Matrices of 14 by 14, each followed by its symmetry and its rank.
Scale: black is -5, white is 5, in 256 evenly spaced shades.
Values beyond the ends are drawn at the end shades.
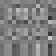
neither, rank two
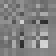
symmetric, rank two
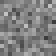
neither, full rank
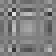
symmetric, rank one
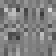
neither, rank two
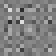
symmetric, rank two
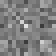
symmetric, rank three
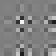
symmetric, rank one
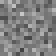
neither, full rank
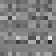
neither, rank two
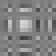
symmetric, rank one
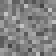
neither, full rank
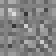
symmetric, rank three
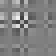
symmetric, rank one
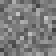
neither, full rank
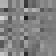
neither, rank two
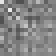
symmetric, rank three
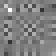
symmetric, rank two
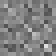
symmetric, rank three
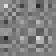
symmetric, rank two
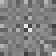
symmetric, rank three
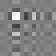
symmetric, rank one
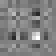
symmetric, rank two
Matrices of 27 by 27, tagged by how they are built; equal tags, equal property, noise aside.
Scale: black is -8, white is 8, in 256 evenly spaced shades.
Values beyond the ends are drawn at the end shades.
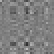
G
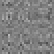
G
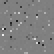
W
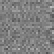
G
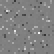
W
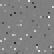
W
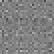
G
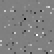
W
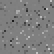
W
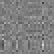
G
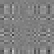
G
